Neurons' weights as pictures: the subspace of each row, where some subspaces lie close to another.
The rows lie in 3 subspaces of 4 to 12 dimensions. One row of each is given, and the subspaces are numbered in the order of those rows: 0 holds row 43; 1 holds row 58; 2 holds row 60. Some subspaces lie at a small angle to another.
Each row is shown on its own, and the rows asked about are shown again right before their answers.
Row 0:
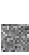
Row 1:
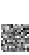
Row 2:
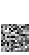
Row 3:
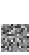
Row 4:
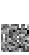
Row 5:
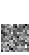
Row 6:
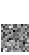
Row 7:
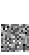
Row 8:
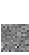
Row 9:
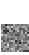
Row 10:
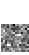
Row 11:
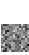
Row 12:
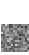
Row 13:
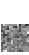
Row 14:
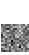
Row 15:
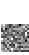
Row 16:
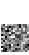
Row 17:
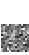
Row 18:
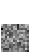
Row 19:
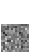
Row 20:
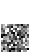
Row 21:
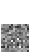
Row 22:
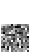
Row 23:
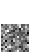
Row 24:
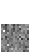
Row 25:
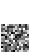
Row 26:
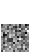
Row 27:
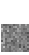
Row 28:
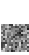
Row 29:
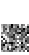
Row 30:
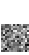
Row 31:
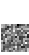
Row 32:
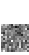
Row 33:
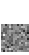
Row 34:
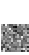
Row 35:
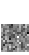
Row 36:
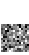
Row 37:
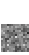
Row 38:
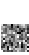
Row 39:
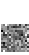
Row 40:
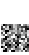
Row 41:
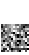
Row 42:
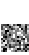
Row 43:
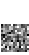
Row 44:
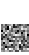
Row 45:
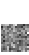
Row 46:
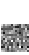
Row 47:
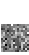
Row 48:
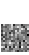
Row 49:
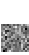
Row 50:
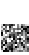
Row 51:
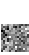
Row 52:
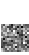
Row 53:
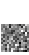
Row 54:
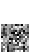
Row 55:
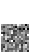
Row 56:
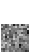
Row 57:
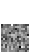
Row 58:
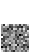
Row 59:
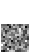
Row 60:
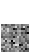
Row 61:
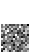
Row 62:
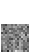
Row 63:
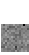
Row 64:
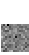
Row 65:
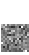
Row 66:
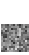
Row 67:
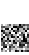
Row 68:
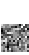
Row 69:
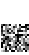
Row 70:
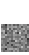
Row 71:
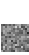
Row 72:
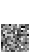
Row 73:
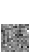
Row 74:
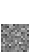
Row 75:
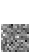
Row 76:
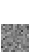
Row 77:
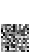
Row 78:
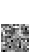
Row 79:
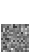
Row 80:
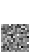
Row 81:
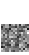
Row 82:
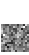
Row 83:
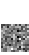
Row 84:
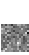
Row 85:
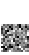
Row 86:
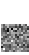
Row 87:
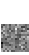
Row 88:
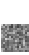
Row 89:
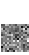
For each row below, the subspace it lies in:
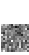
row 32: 0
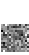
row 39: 1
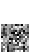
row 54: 1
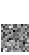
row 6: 1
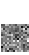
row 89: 1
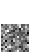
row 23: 2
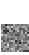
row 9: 1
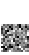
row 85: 2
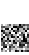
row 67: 1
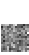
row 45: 1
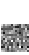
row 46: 0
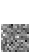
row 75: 1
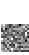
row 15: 1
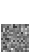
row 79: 1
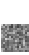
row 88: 1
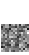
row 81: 2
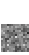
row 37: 1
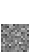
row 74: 1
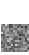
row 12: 1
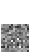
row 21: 0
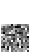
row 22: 0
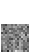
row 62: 1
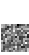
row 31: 1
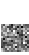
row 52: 1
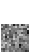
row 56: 2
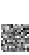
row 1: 1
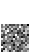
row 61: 1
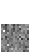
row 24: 1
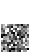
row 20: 1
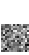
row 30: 1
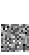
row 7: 1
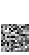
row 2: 1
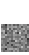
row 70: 1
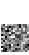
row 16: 1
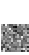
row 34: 1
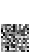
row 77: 1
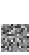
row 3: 0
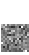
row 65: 1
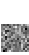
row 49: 0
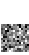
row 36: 2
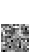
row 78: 0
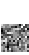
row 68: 1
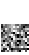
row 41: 1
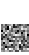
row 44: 1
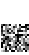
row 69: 0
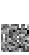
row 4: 2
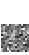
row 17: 1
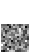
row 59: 2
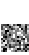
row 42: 2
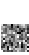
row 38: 1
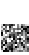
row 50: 2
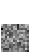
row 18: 2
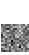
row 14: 2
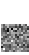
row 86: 1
